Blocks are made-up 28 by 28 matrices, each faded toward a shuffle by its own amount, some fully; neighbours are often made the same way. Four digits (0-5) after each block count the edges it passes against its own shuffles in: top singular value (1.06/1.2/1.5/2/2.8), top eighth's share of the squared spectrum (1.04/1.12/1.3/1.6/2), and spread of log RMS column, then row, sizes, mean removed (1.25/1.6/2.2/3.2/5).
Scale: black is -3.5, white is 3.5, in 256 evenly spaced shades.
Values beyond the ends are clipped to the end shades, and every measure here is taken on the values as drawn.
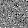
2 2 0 0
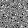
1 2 0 1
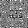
3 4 1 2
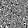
0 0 0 0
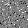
0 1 0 0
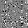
3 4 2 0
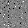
2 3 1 0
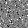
0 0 0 0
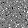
0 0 0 1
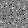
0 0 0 0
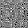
3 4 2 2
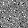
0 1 0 1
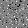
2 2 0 0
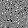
1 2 1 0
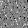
2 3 1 0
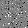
2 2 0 0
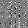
4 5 2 2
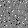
2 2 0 0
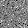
0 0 0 0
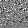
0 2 0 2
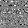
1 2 0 2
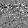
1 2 0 2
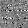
2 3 0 2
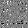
2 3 2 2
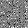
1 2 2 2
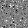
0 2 1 1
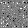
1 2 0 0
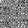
3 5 1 2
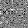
3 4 1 2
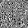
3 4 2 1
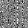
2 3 3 0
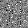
1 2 1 0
